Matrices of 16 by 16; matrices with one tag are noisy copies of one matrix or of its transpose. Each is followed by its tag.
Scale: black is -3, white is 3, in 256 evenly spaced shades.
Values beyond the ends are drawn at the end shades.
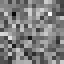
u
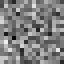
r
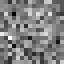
u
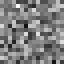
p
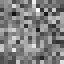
u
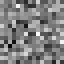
p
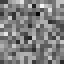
r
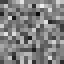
r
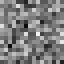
p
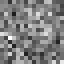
u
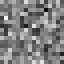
p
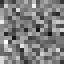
r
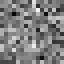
u
